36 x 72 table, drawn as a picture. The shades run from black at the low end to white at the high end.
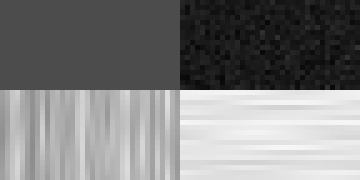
The table splits into 2 rows of 2 panels. Panel 1,1: low, flat. Panel 1,2: very low, fine-grained, faint in contrast. Panel 2,1: high, streaked downward. Panel 2,2: very high, streaked across, faint in contrast.
